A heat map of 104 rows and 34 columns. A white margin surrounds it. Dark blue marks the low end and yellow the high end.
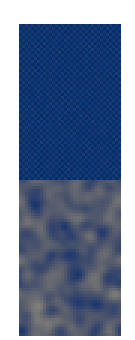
The table splits into 2 rows of 1 panel. Panel 1,1: very low, checkered, faint in contrast. Panel 2,1: low, blotchy.
